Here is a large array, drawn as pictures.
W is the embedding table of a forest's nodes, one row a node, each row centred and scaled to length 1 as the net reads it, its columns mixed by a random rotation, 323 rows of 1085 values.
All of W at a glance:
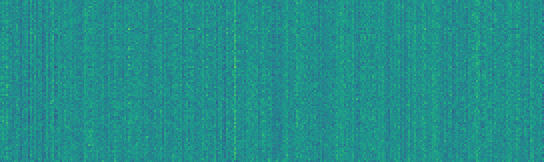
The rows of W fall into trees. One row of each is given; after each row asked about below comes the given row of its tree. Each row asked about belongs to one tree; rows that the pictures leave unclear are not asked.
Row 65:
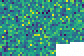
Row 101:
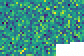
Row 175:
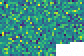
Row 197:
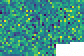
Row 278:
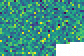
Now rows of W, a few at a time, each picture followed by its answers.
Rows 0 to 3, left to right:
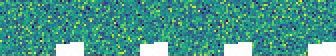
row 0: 278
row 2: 197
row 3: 65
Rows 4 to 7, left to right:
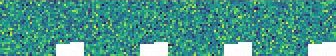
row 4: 175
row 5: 101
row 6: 197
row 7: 175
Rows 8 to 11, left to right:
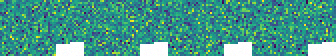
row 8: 101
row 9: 278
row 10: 175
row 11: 175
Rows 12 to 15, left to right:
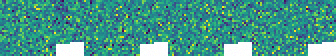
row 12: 65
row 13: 101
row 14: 101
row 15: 101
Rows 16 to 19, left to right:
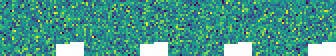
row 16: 101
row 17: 278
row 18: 175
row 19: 175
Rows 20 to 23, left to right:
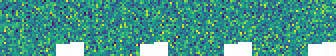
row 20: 65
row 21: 101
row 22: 278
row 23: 101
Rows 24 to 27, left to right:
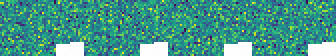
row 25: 197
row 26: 65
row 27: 175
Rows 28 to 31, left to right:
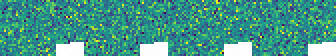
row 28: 65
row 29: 175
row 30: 65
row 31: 278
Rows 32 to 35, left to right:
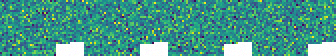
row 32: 65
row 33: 175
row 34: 278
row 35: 197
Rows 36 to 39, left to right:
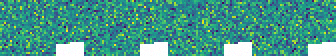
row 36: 278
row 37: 65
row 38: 175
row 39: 278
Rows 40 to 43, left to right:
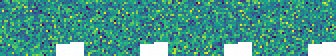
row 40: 197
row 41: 175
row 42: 175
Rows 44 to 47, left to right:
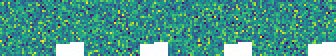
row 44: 278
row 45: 175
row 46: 65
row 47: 278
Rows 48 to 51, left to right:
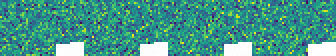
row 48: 101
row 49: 278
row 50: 101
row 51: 175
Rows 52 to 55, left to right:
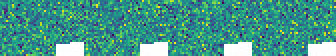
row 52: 101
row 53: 101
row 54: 175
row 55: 278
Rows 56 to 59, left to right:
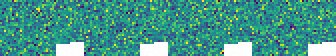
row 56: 65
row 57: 65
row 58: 65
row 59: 65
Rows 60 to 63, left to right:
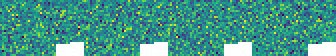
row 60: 101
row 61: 101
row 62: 278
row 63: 278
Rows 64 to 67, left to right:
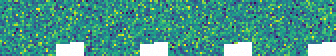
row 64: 65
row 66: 278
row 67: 197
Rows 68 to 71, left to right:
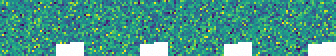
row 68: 175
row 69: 175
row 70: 101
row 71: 175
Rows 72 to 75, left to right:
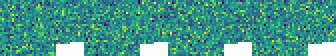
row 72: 101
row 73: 175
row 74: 175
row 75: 101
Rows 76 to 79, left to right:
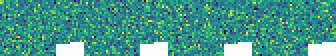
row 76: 175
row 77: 278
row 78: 101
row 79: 175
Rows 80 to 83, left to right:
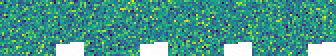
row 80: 175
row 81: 65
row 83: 197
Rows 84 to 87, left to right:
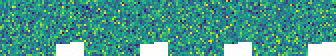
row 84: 101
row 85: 175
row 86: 278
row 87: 101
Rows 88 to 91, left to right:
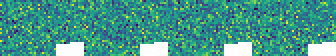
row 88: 278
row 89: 197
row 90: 197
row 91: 175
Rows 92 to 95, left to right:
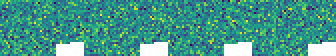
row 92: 175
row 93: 65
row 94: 278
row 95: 65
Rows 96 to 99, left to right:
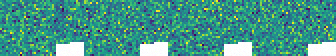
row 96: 65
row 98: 65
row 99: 278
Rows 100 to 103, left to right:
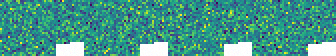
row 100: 278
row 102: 101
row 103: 278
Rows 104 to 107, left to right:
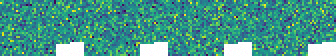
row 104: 175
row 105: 197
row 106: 65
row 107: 101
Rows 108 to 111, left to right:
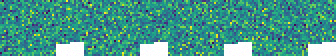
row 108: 65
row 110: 278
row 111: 197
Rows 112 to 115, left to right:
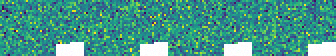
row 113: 65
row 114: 278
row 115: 65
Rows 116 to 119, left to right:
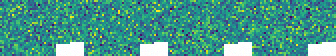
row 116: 197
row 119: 278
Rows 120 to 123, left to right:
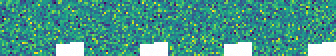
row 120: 175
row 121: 175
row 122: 101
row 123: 101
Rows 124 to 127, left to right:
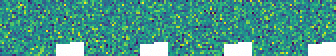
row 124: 197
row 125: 175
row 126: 65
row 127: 278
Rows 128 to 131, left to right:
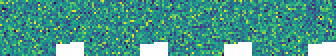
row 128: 175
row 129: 278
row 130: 65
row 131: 65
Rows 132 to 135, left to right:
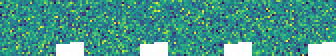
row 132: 175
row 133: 175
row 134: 175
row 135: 175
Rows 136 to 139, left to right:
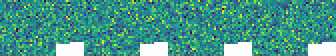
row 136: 65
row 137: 65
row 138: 101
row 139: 175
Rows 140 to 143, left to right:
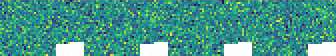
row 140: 278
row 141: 101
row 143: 197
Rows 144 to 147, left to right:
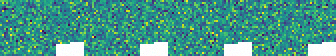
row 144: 175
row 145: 278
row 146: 278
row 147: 101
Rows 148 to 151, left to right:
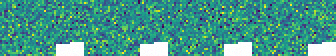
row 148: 101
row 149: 175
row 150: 101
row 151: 101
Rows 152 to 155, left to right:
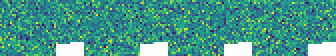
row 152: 197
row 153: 101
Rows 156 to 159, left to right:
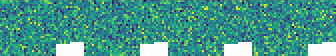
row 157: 197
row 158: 65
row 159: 101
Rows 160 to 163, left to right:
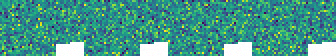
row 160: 101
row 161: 278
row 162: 278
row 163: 175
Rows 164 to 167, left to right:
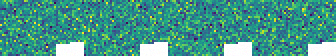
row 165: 65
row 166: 197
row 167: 65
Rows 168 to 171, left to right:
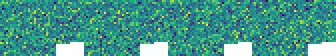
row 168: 175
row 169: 175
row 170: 175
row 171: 278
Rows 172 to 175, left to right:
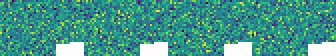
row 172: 278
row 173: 175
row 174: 175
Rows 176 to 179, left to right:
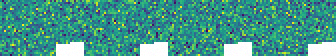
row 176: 65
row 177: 175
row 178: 101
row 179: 278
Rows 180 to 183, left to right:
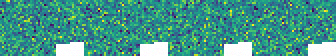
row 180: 197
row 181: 175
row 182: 101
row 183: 175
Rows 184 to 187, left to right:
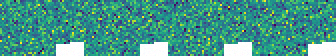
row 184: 278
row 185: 278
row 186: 65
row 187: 175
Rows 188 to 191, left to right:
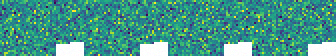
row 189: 175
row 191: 65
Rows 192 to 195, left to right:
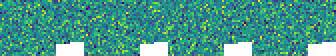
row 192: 278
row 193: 175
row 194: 101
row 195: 278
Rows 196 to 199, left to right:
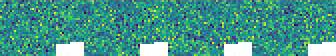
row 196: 101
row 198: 197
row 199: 197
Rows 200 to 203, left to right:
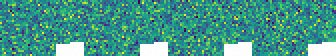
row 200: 101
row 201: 175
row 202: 65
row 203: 278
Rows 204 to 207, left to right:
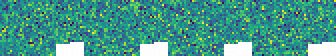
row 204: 65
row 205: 65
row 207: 65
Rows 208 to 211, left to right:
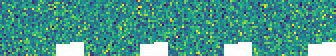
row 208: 101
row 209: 101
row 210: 278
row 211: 101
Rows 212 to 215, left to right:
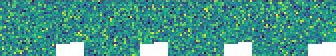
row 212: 101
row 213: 65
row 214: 65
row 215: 278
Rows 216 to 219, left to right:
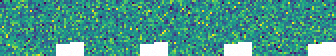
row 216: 197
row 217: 101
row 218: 175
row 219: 278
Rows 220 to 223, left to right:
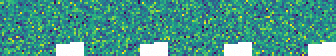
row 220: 175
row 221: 175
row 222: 197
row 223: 175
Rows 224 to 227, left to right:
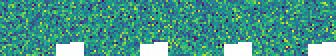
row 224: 101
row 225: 65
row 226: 197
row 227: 175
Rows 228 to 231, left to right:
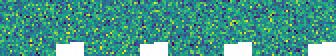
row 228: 65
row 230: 278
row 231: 175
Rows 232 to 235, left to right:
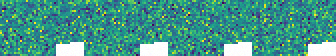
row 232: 175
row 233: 175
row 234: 175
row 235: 101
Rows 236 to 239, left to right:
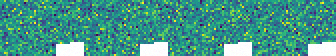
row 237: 101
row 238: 101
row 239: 175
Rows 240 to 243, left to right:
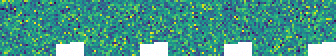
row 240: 175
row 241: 65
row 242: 65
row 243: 101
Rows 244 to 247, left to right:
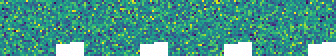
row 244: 175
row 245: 65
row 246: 65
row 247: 175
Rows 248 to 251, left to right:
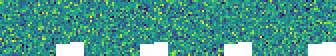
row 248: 175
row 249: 65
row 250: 175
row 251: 278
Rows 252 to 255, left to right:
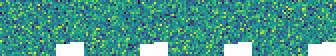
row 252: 278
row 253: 175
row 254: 175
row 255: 65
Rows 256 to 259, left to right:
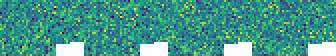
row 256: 101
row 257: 65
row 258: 197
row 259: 197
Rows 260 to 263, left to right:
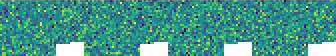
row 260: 101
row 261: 278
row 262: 65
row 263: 101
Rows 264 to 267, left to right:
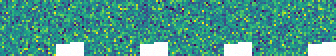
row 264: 101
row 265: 65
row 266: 175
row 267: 65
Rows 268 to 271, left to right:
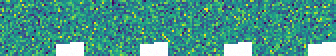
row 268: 197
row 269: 197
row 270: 65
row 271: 101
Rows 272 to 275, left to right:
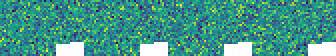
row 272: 65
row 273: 65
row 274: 101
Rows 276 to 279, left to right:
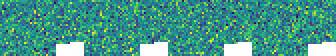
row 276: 175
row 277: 65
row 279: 101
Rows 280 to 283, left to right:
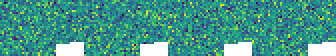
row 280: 175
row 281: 101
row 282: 65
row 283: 65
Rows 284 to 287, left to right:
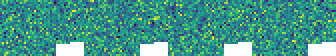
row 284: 175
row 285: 197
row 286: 101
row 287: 278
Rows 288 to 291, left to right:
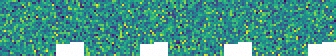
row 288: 65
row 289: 101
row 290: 101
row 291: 101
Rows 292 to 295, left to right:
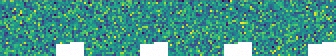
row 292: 175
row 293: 175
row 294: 278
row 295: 101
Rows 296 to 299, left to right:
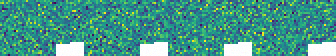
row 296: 175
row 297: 175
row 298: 101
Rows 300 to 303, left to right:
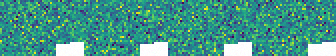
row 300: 278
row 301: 101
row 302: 65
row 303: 65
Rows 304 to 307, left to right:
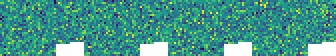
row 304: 175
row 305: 278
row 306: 175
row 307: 101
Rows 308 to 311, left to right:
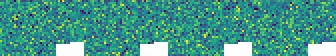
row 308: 278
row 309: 278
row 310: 65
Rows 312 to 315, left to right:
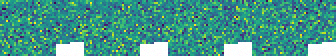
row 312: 175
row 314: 65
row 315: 278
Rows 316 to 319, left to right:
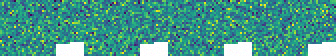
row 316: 278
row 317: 175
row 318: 278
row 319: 101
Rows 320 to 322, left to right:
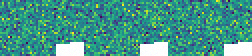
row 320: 278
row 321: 101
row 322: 278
